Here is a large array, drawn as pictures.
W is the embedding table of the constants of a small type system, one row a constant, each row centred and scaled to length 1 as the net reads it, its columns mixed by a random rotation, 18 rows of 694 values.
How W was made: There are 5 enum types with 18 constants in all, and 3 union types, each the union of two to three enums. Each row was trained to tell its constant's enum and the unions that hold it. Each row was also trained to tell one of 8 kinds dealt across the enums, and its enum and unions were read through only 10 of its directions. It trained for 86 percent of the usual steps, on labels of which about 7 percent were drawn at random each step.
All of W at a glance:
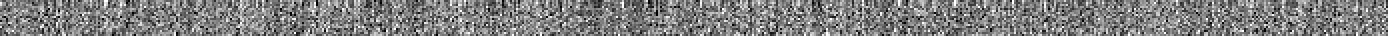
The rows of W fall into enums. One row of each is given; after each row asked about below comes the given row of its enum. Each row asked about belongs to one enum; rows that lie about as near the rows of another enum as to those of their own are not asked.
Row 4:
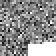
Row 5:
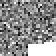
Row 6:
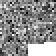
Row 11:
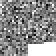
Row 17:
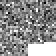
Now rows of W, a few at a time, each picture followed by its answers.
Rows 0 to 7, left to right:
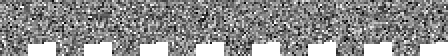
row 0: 5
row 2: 5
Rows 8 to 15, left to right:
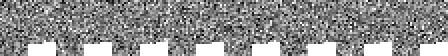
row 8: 4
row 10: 17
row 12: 5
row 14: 11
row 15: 11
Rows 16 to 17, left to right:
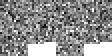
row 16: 17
